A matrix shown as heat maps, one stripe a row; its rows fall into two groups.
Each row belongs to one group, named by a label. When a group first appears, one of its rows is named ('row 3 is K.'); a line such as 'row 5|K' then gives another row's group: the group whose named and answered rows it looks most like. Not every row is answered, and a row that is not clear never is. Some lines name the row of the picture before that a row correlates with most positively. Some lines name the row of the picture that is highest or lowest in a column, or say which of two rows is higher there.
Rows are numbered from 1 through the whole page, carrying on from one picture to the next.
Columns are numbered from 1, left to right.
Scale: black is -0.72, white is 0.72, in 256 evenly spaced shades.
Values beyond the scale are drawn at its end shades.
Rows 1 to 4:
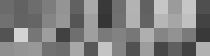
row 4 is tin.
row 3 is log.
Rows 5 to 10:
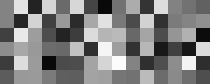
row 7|log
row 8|tin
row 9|log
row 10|log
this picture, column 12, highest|5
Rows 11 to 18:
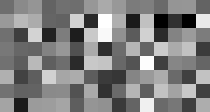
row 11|log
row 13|log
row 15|log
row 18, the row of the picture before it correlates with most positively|6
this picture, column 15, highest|12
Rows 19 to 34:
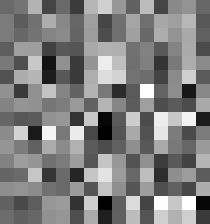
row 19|log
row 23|log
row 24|log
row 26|tin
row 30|tin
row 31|log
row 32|tin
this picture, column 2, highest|28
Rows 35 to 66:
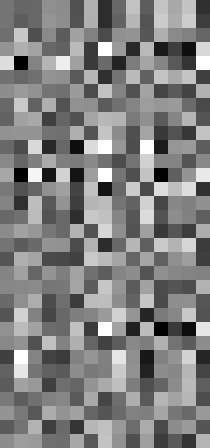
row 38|tin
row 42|log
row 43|log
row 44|tin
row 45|log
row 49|log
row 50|log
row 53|log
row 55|tin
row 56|log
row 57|log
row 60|log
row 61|log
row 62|log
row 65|log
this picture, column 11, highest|45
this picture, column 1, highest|39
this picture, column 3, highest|47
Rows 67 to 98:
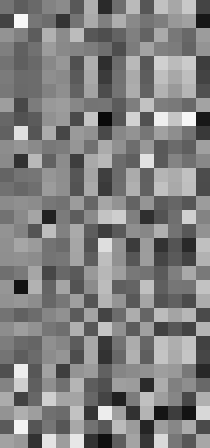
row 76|log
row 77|tin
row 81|tin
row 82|log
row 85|tin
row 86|log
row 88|tin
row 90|tin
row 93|log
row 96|tin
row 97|log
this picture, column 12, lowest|96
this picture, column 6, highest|98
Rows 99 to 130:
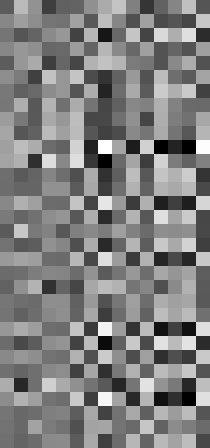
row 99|log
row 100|tin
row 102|tin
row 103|log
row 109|tin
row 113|tin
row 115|log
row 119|log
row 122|tin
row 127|tin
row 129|log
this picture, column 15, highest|109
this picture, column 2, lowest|126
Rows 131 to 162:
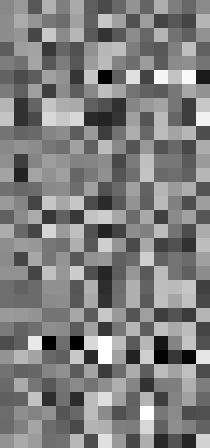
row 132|tin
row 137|log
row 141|tin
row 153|tin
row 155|log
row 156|tin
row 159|log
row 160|log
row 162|tin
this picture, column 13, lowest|156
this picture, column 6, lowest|155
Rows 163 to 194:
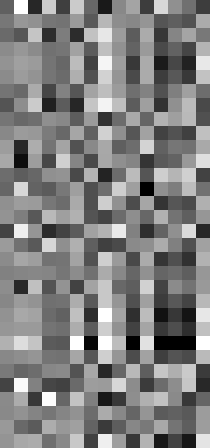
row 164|tin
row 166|tin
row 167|tin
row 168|tin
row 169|log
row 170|log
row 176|log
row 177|tin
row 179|log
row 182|tin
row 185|tin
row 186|tin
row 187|tin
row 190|log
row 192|tin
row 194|tin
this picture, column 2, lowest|174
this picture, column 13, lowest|187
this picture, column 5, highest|174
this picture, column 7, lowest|187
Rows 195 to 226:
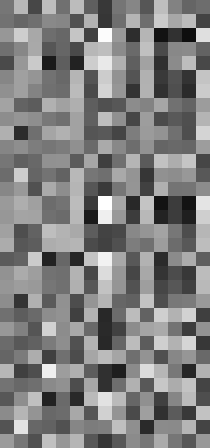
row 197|tin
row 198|log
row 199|log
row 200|tin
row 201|tin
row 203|tin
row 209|tin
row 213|log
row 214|tin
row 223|log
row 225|log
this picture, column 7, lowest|210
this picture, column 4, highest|221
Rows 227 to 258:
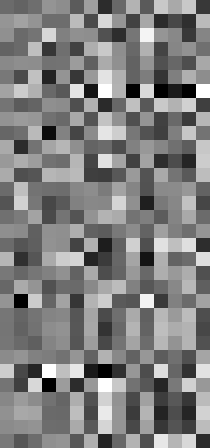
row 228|tin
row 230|log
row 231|tin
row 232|log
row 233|tin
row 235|tin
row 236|log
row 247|log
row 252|tin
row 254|log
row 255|tin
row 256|tin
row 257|tin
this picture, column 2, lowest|248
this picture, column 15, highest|233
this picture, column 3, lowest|253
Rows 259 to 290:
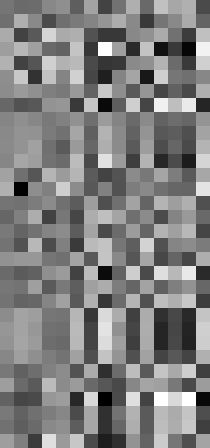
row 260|log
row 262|tin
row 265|tin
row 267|tin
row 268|tin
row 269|tin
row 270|tin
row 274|log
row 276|log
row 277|tin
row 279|log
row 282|tin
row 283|tin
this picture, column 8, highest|262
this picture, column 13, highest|287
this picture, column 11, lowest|264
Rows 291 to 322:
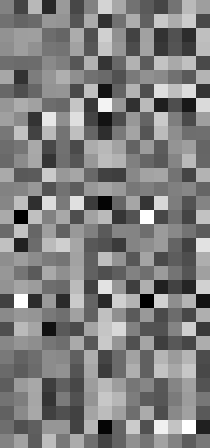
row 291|log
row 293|tin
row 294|tin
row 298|tin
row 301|log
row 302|log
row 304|log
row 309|tin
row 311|tin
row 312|log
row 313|tin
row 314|log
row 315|tin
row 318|log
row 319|log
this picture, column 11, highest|306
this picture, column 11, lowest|312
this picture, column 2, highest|312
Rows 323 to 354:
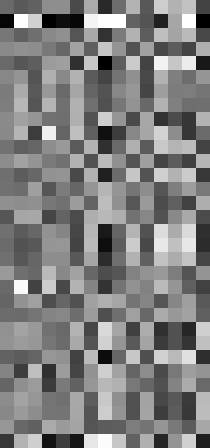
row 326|tin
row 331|tin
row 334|tin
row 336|log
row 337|tin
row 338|log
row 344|log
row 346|tin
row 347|tin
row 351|tin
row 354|log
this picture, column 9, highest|324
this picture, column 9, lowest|332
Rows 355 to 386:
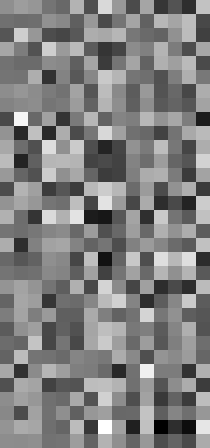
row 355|tin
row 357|log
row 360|log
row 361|tin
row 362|tin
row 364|log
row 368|log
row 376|log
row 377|log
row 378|log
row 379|log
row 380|log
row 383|tin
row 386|tin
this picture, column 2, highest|363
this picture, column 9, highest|376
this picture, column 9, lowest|381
